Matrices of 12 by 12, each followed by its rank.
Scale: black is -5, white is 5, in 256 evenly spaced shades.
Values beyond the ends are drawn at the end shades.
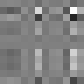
one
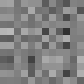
two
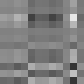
one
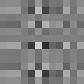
one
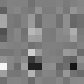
two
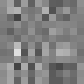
two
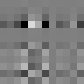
one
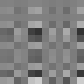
one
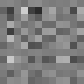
two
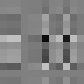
one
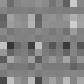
two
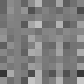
two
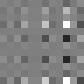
one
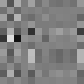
two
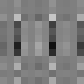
one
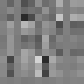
two
